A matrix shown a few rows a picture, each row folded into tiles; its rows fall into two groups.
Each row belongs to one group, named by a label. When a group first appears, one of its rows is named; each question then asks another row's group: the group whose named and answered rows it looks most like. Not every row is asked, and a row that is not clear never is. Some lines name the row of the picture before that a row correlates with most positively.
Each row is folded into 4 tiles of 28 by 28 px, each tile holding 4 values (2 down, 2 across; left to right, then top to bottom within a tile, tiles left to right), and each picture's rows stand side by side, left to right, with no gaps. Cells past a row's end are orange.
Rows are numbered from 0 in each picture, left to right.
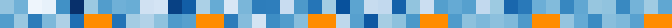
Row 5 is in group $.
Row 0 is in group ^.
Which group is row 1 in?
^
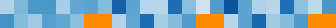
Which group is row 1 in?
$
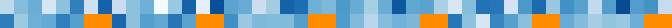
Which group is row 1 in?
^
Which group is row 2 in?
^
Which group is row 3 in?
^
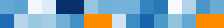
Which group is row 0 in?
^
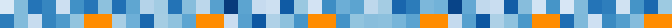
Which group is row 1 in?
$
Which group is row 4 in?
$
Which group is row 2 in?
$
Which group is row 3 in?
^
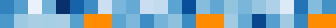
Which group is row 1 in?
^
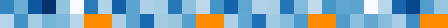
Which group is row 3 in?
^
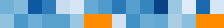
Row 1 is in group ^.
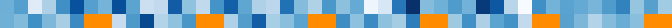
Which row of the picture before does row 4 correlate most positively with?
0
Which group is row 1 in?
$
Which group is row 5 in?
^
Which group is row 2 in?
$
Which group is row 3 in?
^
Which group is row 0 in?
^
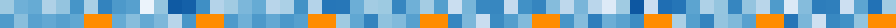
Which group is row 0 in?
^
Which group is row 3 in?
$
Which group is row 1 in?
^
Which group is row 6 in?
$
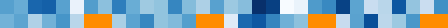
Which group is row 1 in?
$
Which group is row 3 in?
$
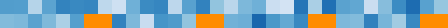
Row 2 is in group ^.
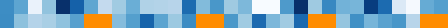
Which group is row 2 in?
^
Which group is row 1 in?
^
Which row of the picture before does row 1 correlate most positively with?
2
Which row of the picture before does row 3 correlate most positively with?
1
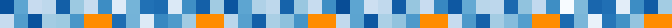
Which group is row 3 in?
$
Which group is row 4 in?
$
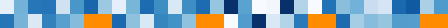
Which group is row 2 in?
$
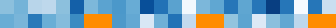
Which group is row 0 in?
^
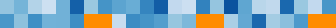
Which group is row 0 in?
^
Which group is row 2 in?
$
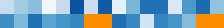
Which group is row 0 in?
^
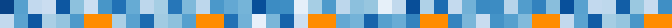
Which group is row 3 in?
^
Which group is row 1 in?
$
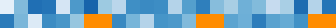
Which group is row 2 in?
^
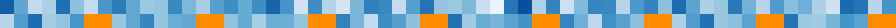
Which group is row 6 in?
$
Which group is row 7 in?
^
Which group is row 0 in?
$
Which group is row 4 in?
^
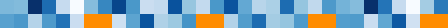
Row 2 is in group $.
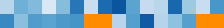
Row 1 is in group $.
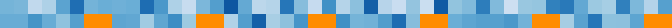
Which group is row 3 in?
^
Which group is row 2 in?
$
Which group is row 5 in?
$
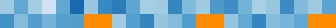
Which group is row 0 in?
^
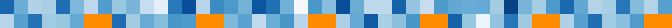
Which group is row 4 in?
^
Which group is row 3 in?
$
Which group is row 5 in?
$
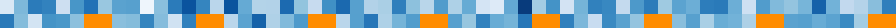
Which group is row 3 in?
$
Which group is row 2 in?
$
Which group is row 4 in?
^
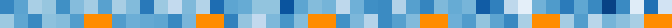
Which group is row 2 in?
^
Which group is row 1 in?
^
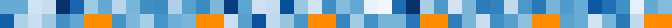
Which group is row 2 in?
$
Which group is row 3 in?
^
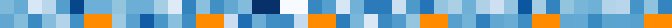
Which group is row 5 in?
^
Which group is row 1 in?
^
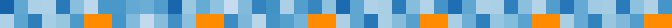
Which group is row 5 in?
$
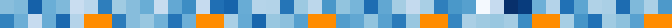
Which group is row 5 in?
$
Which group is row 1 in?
^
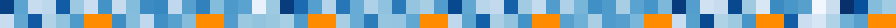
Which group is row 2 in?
^
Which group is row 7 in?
^
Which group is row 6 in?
$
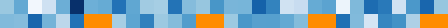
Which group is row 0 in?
^
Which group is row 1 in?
$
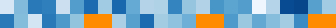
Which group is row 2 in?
^
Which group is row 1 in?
$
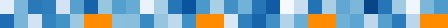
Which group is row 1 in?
^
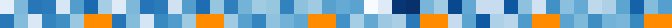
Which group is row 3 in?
^
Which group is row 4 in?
$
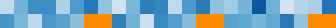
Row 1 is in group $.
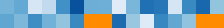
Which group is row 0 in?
^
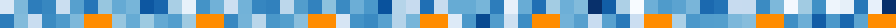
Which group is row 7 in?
^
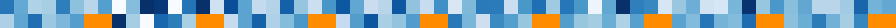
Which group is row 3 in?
$
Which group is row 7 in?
^
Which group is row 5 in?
^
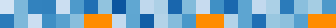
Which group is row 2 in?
$
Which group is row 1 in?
$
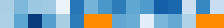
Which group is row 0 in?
^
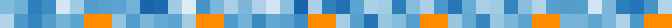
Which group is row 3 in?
$
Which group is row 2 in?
^
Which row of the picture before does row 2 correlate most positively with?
0
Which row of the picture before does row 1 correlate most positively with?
1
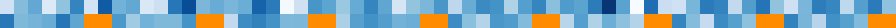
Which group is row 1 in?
^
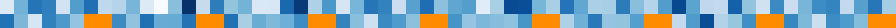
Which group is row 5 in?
$
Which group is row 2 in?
^
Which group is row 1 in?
^
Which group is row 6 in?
$
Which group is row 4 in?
^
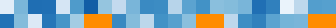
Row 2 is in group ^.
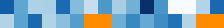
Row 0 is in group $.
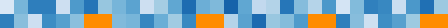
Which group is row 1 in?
^
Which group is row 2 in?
$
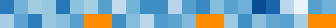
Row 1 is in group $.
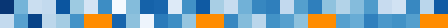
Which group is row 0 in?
$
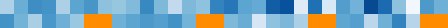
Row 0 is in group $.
